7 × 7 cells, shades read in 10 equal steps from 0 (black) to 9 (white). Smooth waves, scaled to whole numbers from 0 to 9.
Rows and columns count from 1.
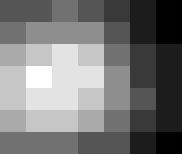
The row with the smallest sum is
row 1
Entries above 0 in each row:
6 6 7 7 7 7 6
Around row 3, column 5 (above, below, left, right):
3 5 7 2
